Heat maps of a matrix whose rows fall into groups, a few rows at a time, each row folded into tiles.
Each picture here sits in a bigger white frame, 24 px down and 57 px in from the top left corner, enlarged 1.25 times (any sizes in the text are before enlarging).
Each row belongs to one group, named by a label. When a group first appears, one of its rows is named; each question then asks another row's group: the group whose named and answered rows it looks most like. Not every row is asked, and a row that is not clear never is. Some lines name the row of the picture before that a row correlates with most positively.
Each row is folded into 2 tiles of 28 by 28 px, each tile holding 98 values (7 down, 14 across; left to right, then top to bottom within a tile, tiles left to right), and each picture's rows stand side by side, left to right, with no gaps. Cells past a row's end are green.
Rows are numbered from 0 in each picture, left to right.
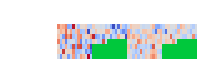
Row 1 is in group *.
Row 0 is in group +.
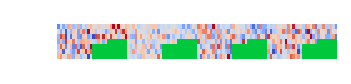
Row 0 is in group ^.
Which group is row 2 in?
+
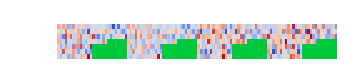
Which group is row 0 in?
+
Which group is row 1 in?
+
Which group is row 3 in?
*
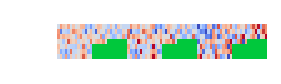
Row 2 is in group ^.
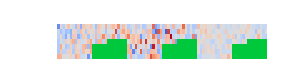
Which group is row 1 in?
*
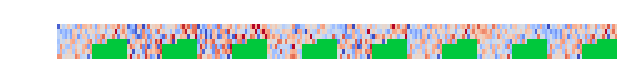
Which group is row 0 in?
^
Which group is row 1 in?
^
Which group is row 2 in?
^
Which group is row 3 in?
*
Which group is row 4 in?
^
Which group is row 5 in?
^
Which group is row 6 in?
+
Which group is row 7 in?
^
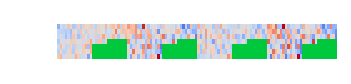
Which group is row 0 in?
^
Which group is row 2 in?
+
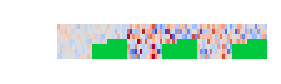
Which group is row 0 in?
+
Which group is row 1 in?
*
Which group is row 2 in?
*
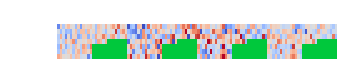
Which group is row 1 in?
^
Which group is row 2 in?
*
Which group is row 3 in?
*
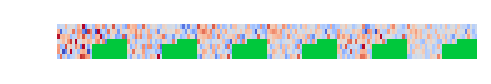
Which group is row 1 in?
+
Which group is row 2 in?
+
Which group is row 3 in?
+
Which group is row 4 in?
*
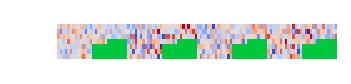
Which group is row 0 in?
*
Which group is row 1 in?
^
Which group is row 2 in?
^
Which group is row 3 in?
*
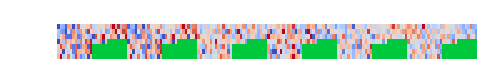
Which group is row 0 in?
^
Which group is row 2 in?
*
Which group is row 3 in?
*
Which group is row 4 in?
^
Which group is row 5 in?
+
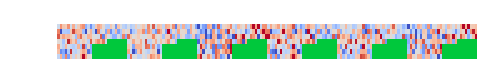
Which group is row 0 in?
*
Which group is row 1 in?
*
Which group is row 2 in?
^
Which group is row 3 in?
*
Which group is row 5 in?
^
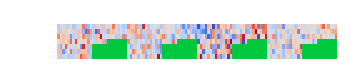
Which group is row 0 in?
*
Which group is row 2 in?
^
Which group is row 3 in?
^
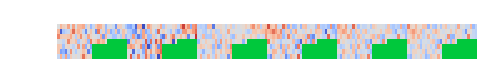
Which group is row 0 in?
*
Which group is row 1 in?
^
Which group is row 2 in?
^
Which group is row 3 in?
+
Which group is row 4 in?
+
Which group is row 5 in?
+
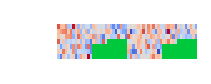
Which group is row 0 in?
+
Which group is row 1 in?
*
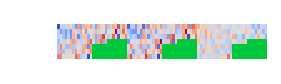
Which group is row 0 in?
^
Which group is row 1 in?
^
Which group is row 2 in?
+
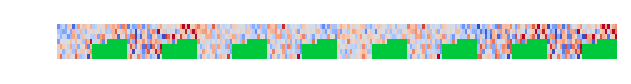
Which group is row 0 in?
^
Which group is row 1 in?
^
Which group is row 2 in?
+
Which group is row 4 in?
*
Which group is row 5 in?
+
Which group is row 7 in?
^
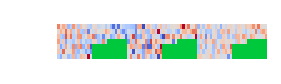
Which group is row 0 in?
+
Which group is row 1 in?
^
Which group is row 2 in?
^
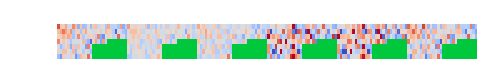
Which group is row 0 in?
+
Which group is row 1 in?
+
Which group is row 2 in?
+
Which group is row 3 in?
*
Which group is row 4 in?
*
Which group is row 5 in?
+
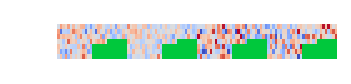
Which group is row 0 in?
*
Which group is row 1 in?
+
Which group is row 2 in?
*
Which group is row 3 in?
^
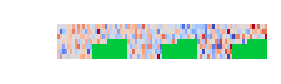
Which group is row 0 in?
*
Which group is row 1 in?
+
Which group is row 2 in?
^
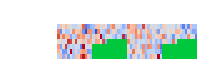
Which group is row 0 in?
*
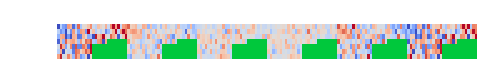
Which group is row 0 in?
^
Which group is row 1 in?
+
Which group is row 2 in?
*
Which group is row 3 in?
*
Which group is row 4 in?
+
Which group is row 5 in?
^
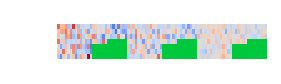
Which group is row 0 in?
+
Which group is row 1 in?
+
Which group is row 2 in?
*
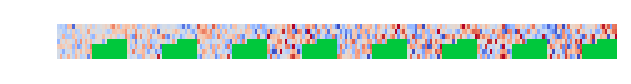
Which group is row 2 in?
+
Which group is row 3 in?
*
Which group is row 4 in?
^
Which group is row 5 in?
^
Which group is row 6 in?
*
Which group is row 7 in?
^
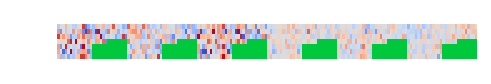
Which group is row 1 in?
+
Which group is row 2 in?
*
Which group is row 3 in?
*
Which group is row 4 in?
*
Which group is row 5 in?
^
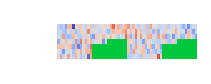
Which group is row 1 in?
+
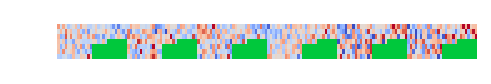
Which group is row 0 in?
+
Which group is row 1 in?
*
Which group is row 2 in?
+
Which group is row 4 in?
^
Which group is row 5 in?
^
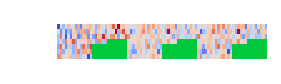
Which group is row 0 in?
^
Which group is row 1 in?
*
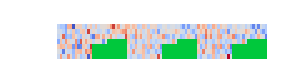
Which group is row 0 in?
^
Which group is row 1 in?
+
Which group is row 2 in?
+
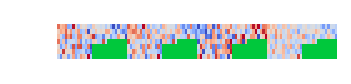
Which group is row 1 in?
+
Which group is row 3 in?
+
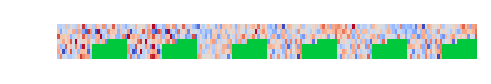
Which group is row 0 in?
*
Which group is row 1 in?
*
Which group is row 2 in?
^
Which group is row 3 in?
^
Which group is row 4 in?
+
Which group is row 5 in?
^
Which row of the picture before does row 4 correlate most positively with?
1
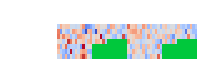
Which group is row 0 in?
*
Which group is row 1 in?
+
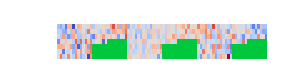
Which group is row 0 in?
^
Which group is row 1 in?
^
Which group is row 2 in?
+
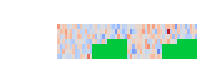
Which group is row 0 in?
+
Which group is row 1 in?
*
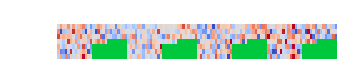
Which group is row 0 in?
*
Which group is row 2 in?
^
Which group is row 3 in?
*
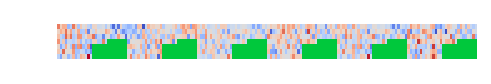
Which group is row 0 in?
+
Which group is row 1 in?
^
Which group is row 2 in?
+
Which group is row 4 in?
+
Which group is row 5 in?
*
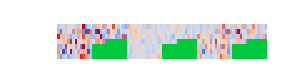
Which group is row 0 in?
*
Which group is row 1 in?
+
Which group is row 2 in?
*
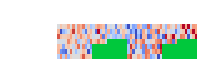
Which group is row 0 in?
*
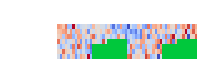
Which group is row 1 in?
^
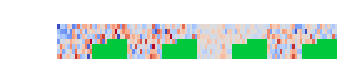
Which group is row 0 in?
^
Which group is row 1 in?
*
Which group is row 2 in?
*
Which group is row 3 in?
*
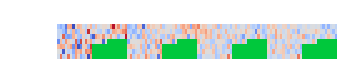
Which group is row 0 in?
^
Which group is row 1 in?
^
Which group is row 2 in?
+
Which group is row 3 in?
+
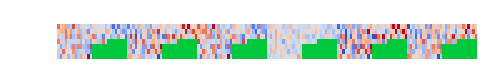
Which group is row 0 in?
+
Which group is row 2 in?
+
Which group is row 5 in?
^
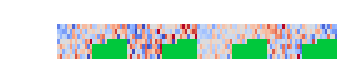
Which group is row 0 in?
^
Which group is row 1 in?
^
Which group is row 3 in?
+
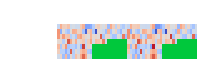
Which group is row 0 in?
*
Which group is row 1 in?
*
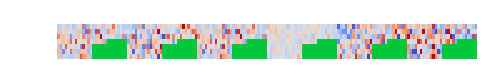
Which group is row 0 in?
*
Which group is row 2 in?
*
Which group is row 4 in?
^
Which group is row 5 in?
*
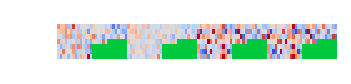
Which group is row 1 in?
+
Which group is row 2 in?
*
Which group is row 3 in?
*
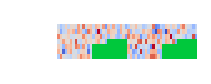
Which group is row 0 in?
*
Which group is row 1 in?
*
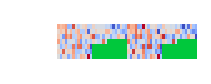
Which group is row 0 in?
+
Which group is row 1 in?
+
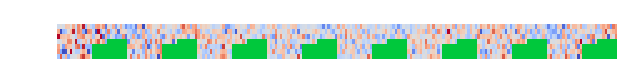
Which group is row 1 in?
^
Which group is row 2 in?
*
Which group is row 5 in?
*
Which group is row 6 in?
*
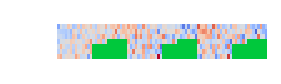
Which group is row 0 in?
^
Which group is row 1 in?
+
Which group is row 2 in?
+
